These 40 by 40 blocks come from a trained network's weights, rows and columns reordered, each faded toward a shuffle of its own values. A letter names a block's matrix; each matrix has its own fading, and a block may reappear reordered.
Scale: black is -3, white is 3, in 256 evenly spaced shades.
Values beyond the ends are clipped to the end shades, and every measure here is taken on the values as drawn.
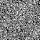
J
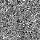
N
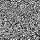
J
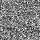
J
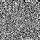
J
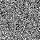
J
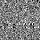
N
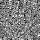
J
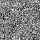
J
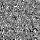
N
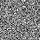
J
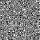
N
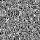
J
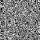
N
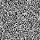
J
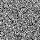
J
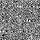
N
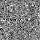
N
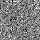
N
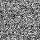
J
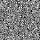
J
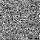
N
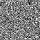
N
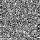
J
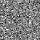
N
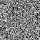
N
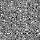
N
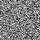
J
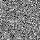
J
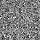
N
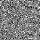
J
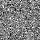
J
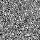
J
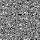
N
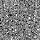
N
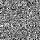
N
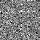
J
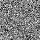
J
